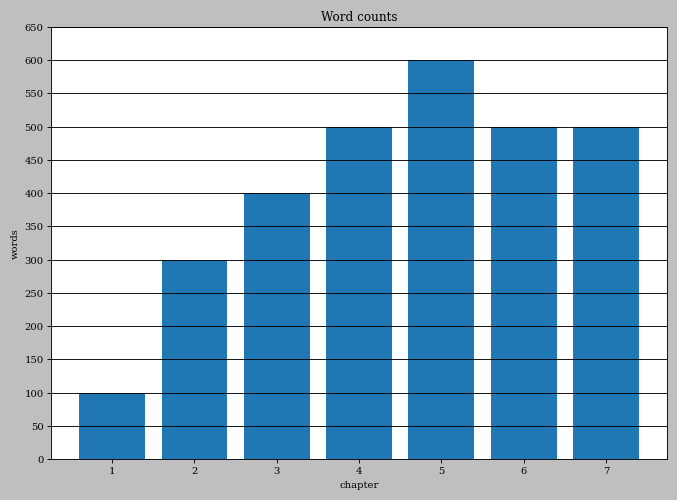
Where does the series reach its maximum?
5
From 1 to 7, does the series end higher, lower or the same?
higher
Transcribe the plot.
Title: Word counts
x-axis: chapter, ticks 1 2 3 4 5 6 7
y-axis: words, ticks 0 50 100 150 200 250 300 350 400 450 500 550 600 650
Values:
100 300 400 500 600 500 500
